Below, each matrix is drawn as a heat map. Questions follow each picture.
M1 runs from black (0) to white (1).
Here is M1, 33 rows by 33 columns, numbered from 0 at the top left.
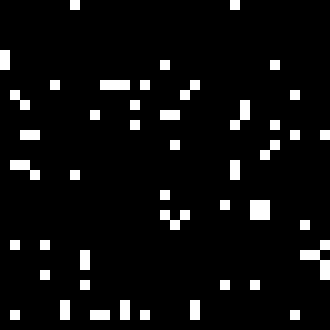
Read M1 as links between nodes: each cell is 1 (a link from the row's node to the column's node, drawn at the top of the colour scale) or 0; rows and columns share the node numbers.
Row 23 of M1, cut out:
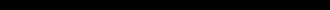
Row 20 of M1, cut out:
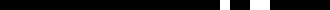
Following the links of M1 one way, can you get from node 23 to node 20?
no
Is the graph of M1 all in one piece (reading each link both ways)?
yes
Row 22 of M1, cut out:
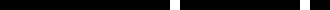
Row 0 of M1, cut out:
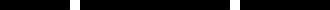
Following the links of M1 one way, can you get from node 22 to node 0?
yes
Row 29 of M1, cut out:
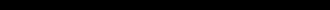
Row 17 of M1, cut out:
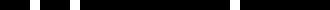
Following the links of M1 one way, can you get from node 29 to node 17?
no
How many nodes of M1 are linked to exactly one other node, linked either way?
1
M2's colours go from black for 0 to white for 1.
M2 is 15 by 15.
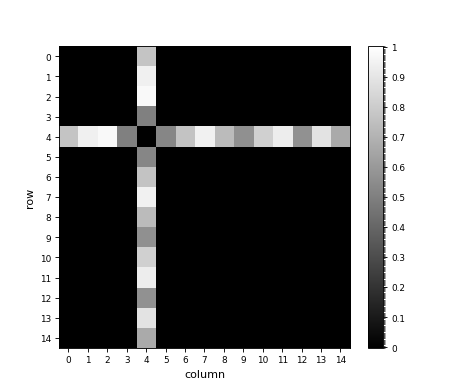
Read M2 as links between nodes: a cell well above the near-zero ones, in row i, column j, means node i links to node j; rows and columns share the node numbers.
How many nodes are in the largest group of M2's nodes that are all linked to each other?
2
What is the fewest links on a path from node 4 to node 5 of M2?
1
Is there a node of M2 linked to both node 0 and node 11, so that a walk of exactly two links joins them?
yes
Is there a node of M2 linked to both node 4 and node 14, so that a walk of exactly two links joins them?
no
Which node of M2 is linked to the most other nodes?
node 4
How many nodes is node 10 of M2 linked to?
1
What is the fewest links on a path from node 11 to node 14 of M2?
2
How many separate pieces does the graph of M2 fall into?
1
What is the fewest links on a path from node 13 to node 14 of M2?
2
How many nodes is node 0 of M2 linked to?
1
